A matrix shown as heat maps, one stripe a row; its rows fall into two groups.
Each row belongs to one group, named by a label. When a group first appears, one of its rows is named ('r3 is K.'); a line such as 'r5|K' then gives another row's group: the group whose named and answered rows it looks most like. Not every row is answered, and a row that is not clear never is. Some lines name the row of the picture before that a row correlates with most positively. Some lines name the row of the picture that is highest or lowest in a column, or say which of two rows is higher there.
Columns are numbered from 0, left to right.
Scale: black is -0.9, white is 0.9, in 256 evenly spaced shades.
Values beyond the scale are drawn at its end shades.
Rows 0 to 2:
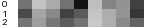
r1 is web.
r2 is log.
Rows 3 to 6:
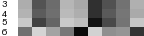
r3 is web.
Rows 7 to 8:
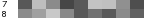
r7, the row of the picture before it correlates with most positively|6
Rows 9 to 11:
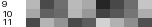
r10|web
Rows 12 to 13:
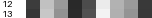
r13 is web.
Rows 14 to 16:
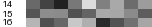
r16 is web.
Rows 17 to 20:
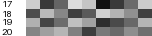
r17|web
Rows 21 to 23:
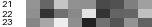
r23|log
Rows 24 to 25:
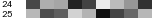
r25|web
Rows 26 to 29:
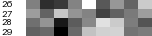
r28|log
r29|log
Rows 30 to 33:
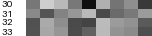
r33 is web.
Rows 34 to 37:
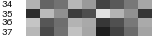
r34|web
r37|web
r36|web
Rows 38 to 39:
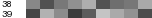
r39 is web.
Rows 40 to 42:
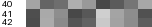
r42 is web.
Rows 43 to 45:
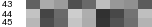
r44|web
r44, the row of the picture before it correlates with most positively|40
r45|web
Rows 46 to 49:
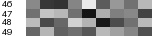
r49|log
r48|web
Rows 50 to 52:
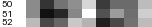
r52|web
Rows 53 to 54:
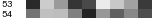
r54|log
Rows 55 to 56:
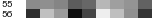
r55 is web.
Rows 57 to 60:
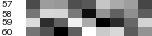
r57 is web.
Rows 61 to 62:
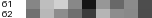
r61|log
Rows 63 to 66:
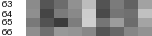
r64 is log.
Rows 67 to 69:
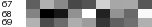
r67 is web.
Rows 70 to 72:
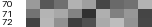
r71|log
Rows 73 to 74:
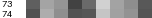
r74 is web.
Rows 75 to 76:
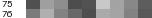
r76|log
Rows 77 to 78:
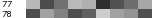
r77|web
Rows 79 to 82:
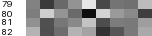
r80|log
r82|web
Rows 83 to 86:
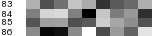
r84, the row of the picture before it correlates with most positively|80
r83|web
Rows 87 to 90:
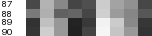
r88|log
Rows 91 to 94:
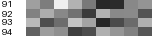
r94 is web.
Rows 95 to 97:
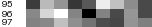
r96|log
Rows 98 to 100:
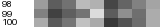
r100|web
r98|web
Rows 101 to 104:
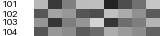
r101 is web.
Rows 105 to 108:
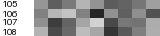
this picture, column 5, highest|106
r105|web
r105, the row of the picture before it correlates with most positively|101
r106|log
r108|web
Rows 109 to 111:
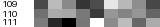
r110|log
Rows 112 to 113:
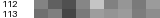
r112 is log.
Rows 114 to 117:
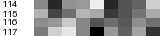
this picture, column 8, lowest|117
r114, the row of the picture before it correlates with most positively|112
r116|log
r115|web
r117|log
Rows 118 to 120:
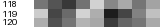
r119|web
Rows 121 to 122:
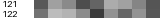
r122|log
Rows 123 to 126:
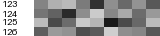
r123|log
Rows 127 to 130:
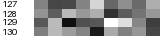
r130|log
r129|log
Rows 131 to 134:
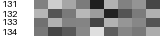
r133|log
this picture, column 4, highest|134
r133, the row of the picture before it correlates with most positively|130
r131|log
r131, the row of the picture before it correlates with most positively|130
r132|web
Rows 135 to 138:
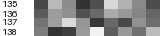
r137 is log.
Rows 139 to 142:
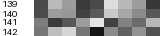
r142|log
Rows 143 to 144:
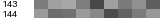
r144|web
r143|log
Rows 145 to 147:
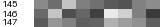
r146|log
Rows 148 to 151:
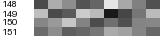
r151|log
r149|web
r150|log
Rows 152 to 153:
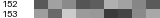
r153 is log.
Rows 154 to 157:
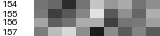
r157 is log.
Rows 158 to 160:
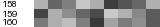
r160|log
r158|web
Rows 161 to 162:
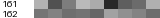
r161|web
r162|log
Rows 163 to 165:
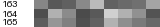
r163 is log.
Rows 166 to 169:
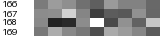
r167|log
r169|log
